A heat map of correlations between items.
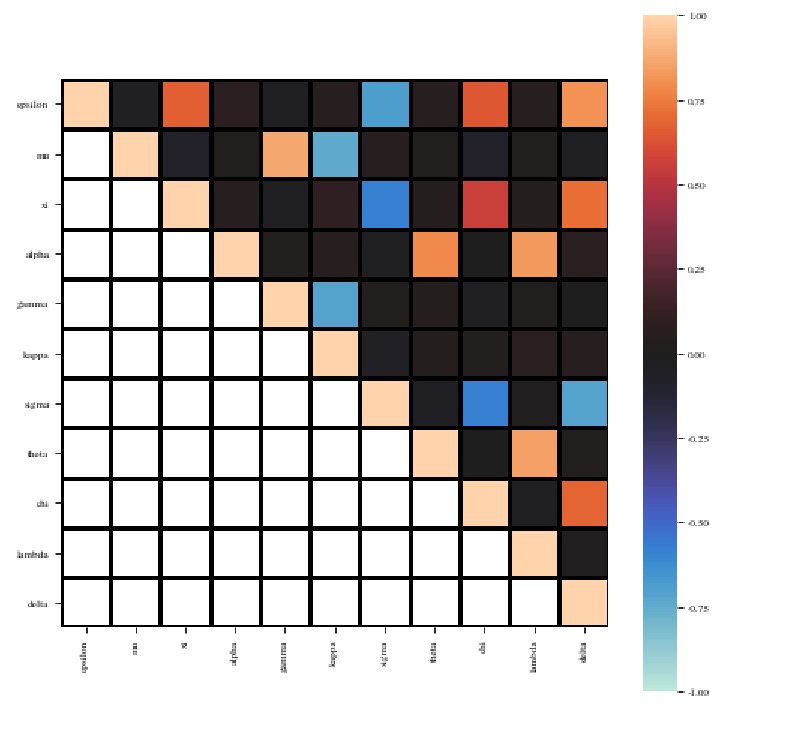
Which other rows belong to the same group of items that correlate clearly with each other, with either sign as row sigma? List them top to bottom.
epsilon, xi, chi, delta
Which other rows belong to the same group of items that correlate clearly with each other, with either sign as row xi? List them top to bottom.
epsilon, sigma, chi, delta
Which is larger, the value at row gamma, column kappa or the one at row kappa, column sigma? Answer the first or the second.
the second
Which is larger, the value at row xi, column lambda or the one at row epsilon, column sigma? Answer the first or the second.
the first
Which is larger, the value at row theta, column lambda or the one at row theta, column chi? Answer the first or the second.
the first
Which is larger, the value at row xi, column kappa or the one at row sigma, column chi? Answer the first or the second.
the first
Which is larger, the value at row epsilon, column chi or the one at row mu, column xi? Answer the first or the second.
the first
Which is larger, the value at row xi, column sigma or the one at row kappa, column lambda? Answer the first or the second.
the second
